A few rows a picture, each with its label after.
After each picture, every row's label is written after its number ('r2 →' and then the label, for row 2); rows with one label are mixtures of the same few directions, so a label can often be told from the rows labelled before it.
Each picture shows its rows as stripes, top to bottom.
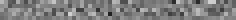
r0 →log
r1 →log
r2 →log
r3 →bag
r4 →log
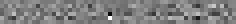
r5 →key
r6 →log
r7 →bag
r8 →bag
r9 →bag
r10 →log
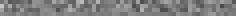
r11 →log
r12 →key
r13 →key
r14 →log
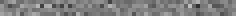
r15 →bag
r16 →bag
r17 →log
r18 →key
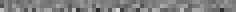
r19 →log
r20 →key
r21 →log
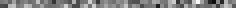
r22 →log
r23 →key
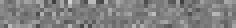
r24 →bag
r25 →bag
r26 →bag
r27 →bag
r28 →bag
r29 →key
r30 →log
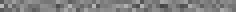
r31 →key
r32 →key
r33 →key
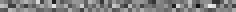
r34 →bag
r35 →log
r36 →log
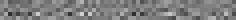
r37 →log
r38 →key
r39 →key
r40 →log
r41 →log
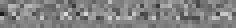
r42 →bag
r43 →key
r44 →log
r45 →key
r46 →bag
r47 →bag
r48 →bag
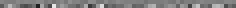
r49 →bag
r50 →bag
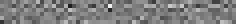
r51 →bag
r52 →bag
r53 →bag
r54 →bag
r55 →key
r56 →key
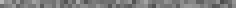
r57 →key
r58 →bag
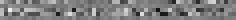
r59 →log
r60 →log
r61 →key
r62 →key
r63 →log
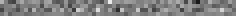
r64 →bag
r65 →bag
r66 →log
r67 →key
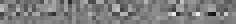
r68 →bag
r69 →log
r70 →log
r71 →log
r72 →key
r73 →log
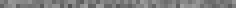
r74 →log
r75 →bag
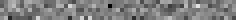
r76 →key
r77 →bag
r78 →log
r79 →key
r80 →log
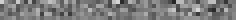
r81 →log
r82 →bag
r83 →log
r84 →bag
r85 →bag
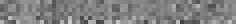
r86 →bag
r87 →log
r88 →log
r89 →bag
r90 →log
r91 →bag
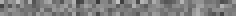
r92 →log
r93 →key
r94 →bag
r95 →log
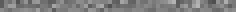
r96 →log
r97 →bag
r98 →bag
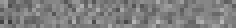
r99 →key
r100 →log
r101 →log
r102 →bag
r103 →key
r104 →key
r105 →bag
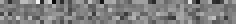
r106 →bag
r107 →bag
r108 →bag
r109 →key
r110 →log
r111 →bag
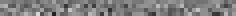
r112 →bag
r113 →key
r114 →bag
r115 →bag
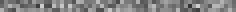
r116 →log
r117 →bag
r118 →bag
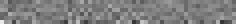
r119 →log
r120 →bag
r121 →log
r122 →log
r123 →log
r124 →key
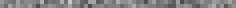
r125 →bag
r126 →log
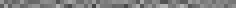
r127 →key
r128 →key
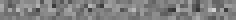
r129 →bag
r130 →bag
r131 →log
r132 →key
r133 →log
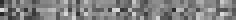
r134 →key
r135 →key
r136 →log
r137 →key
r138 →key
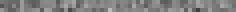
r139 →key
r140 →key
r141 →bag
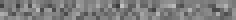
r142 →log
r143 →log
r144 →bag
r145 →key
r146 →log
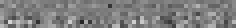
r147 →key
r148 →bag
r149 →key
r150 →log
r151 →key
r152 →log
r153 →log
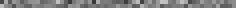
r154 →key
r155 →key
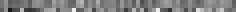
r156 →log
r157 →log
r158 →key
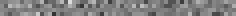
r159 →bag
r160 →log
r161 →log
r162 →bag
